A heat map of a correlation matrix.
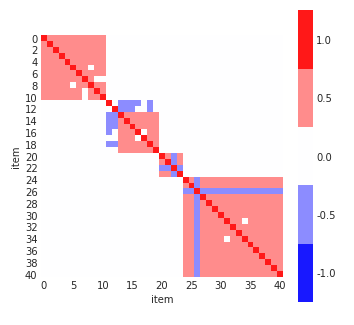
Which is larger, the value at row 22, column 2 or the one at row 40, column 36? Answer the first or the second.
the second
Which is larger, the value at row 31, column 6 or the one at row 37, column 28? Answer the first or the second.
the second
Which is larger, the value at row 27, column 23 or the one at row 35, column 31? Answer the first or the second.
the second
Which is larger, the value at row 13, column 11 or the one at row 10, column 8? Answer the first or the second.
the second
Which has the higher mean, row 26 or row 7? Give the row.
7
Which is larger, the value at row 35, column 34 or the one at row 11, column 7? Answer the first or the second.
the first
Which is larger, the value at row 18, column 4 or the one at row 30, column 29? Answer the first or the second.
the second
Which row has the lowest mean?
26
